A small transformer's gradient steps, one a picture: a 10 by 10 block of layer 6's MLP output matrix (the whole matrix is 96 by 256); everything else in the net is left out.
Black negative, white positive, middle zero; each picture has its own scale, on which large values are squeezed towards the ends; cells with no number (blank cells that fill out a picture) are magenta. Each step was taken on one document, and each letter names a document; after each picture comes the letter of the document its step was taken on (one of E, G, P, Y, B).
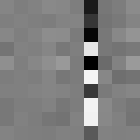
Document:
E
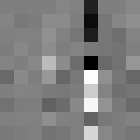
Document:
E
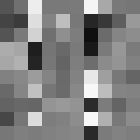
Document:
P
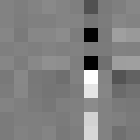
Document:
E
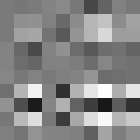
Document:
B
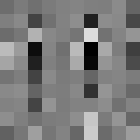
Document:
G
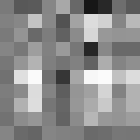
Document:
B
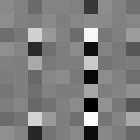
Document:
G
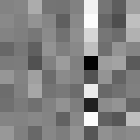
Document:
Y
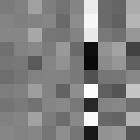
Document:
Y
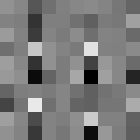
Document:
G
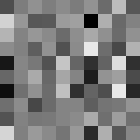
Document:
Y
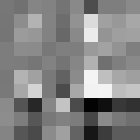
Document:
B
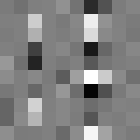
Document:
P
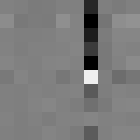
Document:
E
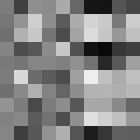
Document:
B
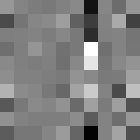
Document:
Y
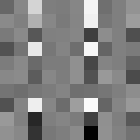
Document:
G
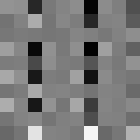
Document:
G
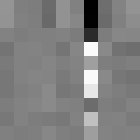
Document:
E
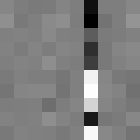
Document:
E
